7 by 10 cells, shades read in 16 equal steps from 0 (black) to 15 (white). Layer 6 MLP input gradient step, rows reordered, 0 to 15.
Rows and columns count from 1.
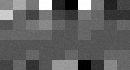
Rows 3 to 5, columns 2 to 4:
6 7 8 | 6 6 6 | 5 5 5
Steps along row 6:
same up down same up down same up same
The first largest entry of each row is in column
4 1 4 1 1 3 5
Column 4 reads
15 7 8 6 5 5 5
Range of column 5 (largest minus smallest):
7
